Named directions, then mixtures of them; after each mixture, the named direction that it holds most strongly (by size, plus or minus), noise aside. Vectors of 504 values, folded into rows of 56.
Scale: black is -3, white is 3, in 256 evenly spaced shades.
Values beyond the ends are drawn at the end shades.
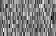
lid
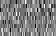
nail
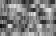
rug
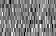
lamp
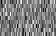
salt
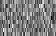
lid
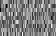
lid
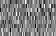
nail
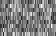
lid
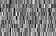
nail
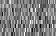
lamp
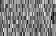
lid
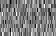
nail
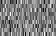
salt
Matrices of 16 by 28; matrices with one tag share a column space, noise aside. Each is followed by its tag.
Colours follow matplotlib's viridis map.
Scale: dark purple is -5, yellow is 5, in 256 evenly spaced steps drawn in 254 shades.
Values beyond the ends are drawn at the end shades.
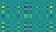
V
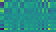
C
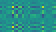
V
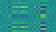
V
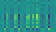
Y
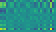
C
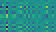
V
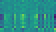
Y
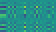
V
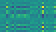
V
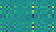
V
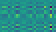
V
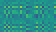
V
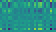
C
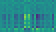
Y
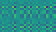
V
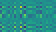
V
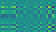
V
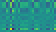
C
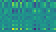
C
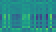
Y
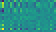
C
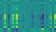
Y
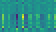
Y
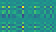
V
